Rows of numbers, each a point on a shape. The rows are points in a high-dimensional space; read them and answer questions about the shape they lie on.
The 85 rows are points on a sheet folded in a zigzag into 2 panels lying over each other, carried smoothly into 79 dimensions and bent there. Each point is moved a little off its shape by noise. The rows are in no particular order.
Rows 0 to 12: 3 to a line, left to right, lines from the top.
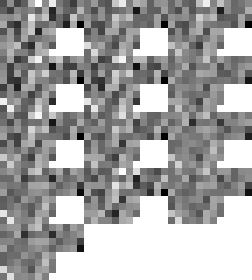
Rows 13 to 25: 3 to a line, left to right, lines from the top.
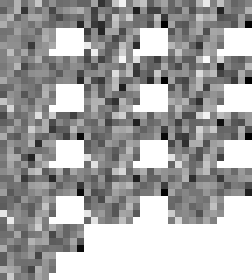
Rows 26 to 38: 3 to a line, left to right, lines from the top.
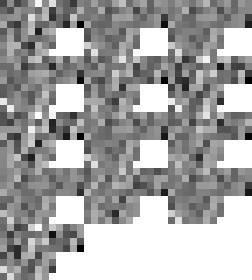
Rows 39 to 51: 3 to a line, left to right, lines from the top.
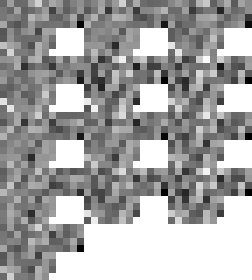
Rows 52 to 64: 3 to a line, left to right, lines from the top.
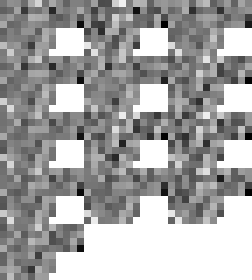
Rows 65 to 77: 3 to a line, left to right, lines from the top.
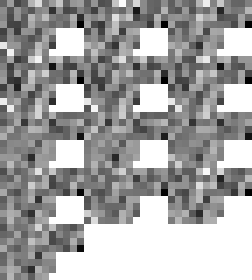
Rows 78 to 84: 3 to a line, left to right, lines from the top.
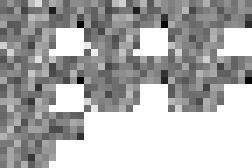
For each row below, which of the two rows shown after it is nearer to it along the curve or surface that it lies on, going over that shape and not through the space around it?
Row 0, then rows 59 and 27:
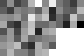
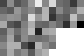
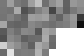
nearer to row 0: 59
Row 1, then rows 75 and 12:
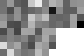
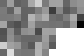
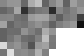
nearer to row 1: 12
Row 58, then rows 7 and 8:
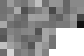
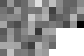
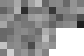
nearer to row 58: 7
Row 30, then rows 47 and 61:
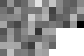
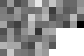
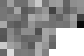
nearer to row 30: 47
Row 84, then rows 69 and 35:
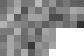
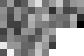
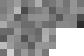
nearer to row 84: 35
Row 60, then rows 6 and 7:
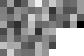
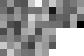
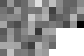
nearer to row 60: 7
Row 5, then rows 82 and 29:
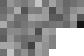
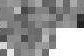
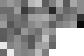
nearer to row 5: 82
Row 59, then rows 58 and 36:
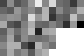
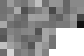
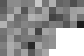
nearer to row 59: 36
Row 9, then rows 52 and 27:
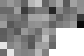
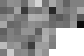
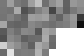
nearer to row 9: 52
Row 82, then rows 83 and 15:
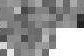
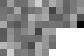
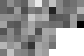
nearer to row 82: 83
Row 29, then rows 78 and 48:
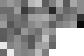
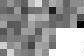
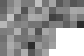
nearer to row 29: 78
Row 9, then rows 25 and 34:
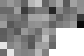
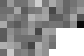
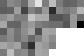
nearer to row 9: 34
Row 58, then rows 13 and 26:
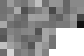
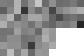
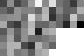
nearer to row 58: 26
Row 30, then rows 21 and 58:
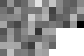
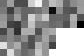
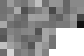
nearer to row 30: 58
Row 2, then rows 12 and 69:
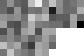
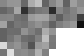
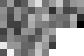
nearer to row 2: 12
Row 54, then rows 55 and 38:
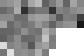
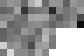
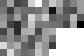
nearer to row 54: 55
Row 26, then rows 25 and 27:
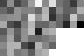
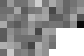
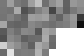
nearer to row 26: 25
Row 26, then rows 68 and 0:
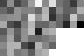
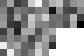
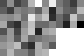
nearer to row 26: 0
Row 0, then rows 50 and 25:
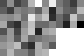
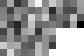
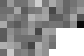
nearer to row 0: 50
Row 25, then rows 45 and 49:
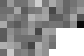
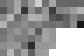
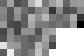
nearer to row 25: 49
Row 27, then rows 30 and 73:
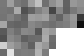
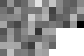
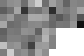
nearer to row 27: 30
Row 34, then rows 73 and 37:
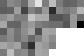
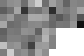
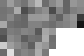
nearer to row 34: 73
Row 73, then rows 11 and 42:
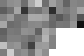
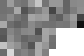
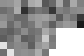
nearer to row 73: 42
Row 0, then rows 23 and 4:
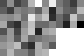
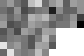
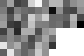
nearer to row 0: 4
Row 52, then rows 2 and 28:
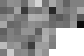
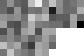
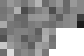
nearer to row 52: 2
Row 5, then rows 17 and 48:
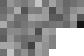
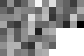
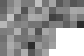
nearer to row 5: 48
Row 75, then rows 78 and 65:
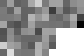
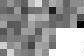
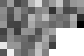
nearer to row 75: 65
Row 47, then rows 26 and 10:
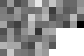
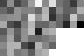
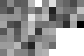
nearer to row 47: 26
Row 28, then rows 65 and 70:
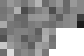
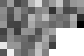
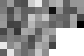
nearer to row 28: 65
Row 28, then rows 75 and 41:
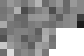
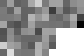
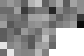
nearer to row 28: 75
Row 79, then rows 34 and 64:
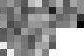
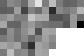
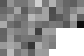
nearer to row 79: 34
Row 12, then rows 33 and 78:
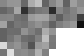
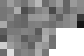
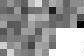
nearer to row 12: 78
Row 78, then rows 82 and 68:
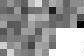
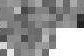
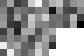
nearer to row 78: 68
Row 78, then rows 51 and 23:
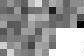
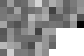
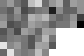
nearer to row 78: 23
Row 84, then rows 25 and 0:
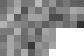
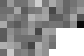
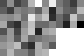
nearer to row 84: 25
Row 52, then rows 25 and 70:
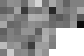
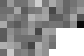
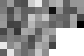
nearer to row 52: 70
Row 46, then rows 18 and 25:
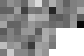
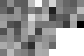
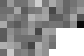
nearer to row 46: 18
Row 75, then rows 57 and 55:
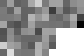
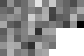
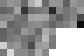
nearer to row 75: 57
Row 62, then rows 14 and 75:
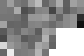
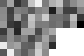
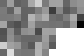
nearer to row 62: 75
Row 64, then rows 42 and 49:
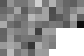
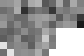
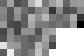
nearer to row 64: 49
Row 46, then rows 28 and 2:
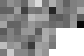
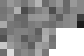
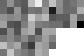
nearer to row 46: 2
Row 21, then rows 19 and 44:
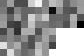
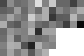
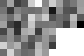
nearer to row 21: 44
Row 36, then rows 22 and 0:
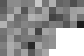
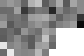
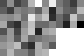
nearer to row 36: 0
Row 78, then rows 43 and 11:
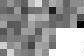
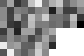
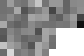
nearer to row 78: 43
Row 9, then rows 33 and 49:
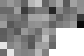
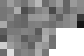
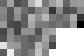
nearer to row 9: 49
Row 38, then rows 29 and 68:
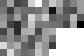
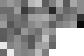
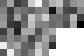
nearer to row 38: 68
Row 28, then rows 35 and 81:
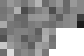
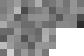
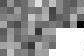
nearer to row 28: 35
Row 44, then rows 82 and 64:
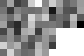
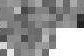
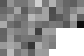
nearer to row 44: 64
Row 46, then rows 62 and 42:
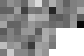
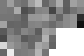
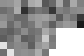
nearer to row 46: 42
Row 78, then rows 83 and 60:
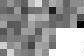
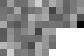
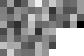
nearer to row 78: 60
